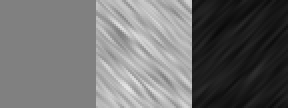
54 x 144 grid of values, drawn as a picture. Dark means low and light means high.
It is made of 1 by 3 panels. Panel 1,1: middling, flat. Panel 1,2: high, slanting down to the right. Panel 1,3: very low, slanting up to the right, faint in contrast.
